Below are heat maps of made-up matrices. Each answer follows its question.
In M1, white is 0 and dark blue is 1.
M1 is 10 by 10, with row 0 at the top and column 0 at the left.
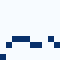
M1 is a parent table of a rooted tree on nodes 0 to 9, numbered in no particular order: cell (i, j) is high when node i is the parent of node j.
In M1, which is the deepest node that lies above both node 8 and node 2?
6
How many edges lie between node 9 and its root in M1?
1
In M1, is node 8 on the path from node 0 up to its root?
no
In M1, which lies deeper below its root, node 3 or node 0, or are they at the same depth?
the same depth
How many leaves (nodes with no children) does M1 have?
7
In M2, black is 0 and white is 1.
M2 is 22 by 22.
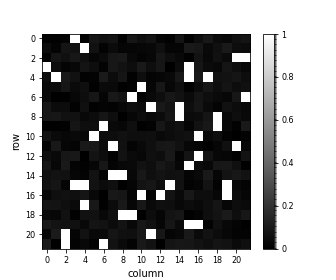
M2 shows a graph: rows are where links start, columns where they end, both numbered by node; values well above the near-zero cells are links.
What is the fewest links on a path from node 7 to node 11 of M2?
1
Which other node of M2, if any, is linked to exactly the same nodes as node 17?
node 1
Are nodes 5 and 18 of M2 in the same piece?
no
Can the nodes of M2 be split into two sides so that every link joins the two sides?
yes
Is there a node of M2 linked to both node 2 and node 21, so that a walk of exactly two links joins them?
no
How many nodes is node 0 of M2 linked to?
1
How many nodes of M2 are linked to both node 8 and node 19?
0
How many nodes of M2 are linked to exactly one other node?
6
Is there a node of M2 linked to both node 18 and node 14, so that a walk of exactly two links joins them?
yes
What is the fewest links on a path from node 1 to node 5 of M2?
6
